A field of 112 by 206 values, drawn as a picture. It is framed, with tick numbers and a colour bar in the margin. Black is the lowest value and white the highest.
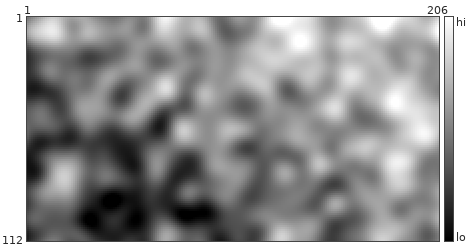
The texture varies smoothly and slowly. The histogram is bell-shaped. The top right is the ninth with the highest average. There is an overall slope up to the top right. Overall the values sit about 50% of the way up the scale.
